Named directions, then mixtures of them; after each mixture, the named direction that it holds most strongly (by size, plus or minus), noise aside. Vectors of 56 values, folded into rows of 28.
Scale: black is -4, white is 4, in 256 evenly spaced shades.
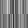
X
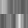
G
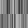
X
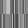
X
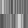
G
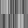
X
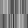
X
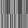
X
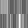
G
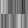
G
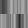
G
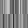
X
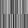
X
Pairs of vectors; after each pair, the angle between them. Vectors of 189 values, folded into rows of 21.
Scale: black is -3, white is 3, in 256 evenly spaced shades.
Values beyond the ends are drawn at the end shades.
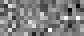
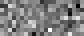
nearly parallel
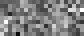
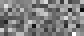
partly opposed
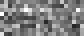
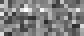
nearly parallel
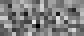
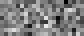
partly opposed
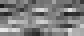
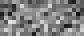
partly aligned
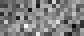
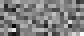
orthogonal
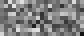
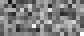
nearly opposite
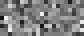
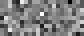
nearly parallel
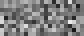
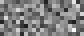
partly opposed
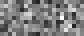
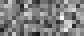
nearly parallel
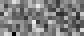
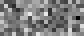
orthogonal
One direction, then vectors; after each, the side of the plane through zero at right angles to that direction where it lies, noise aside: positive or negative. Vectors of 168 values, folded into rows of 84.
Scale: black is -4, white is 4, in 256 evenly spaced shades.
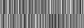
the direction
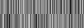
negative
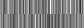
positive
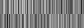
negative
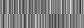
positive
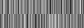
negative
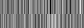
negative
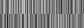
negative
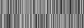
negative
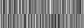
positive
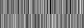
negative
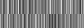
positive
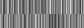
positive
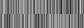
negative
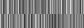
positive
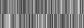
positive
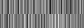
negative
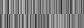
negative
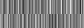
positive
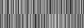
negative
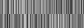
negative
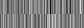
negative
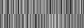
negative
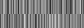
negative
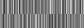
positive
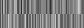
negative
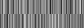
negative
